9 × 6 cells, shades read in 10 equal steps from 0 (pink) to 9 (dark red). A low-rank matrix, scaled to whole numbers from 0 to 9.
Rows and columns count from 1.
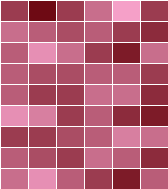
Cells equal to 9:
1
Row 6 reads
1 2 6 4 7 8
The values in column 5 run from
0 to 8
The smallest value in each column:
1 1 3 3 0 3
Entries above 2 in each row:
5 6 5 6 6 4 5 6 5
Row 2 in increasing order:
3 4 4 5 6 7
